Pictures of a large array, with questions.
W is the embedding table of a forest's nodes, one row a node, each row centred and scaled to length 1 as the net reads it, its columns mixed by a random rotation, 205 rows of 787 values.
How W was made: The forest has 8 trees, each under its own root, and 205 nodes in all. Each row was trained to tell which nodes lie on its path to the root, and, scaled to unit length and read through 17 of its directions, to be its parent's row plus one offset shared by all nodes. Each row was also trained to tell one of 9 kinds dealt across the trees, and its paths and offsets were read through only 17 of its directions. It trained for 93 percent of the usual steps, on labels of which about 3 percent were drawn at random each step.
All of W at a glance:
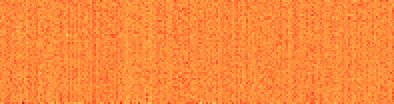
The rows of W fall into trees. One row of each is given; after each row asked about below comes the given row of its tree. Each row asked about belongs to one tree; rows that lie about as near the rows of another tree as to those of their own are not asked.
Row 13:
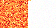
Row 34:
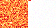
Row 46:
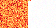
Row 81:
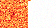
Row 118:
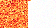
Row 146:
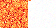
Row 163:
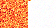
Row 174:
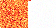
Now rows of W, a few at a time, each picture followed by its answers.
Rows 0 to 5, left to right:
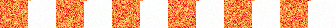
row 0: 174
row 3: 46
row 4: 81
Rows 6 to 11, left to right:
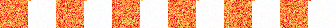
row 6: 46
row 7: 118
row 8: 34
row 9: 146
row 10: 13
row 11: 174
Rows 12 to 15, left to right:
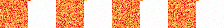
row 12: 118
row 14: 81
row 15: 81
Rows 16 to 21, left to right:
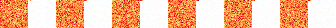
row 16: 46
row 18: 118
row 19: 174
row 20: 163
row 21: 118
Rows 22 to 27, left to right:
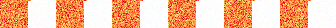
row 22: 46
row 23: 118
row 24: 174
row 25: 163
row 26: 174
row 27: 46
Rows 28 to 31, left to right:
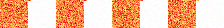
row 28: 163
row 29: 118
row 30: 174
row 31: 174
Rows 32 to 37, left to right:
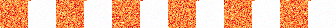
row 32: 46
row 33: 34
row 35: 46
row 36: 81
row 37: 13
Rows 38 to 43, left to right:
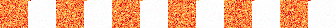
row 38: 46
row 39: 46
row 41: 13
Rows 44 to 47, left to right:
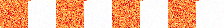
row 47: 174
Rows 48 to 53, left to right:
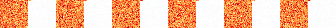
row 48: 174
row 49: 118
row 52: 46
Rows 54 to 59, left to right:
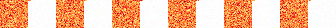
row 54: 46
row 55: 13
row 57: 81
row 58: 46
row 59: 146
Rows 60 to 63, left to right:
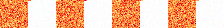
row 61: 118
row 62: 13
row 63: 174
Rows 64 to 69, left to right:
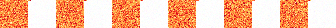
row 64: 34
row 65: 118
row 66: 163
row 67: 174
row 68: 46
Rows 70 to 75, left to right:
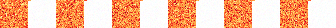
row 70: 13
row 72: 46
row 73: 118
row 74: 46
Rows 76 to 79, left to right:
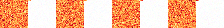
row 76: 46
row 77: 81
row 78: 34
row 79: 118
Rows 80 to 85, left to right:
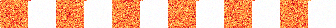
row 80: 174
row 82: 13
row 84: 174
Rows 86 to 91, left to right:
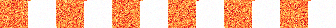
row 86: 118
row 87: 46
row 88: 174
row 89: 163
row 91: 46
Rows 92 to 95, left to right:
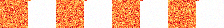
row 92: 174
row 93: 163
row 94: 13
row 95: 118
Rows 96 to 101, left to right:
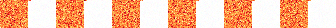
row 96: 174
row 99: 81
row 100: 163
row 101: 174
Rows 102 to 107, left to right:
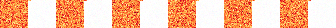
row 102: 81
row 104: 46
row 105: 13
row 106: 174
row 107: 146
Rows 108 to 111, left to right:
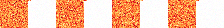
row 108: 46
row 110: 34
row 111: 46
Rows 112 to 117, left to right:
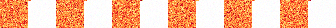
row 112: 174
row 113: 46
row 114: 118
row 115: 146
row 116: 174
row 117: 13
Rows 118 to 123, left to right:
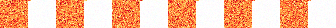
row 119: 81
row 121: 146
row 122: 174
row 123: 81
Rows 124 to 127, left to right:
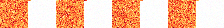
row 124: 174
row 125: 118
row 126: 174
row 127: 174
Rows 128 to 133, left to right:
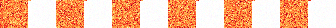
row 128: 34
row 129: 46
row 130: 13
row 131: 46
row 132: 81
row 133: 118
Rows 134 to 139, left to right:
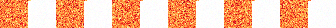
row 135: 46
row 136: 13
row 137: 34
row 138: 118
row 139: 46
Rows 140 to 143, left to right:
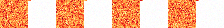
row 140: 118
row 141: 34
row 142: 118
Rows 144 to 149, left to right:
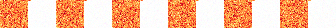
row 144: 118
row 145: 163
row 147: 34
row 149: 34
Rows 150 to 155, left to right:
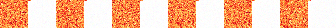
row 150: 118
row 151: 174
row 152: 34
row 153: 118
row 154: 118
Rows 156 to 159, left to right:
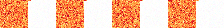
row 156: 81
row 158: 118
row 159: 146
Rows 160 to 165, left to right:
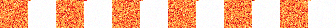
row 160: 163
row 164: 118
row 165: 146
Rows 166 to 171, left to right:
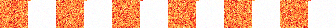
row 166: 118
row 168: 174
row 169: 13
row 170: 174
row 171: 13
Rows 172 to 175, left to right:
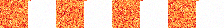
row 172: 46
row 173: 81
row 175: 46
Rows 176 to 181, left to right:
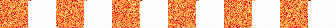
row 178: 118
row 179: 81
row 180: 174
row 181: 118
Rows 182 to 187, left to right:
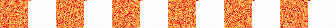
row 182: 81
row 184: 174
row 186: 163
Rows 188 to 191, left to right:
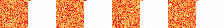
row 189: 118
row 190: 46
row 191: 81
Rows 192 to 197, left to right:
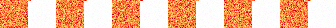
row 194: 118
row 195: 46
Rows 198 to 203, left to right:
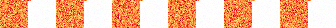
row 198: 174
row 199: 174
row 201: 118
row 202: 46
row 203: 81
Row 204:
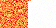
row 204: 81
